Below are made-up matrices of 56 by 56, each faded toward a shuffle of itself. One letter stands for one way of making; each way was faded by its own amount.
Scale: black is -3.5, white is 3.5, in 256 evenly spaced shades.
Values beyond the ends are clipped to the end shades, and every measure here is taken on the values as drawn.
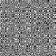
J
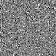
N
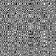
J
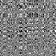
J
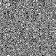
N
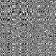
J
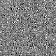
N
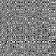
J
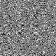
N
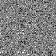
N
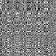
J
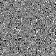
N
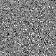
N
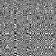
J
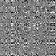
J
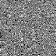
N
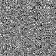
N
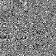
N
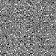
N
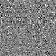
N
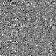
N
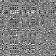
J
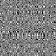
J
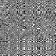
J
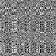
J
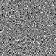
N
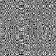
J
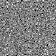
N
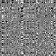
J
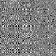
J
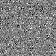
N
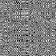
J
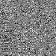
N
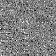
N
